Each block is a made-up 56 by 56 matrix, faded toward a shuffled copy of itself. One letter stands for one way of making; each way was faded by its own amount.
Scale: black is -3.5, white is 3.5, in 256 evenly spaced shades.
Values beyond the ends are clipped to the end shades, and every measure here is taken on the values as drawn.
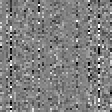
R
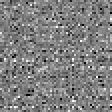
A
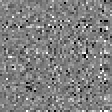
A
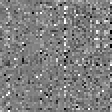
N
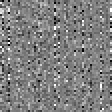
R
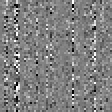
R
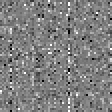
N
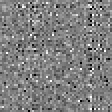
A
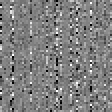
R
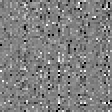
N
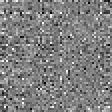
A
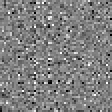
A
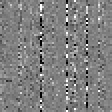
R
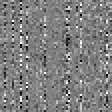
R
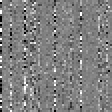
R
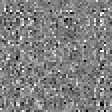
A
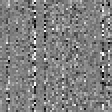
R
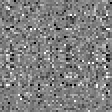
A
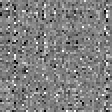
N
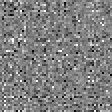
A
